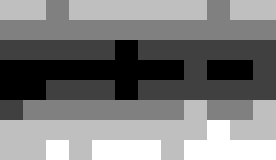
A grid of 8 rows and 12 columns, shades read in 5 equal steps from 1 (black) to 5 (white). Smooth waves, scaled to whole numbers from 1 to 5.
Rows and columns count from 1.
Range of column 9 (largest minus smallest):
3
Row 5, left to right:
1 1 2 2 2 1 2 2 2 2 2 2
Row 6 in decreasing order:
4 4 3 3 3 3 3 3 3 3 3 2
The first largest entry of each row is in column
1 1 1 9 3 9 10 3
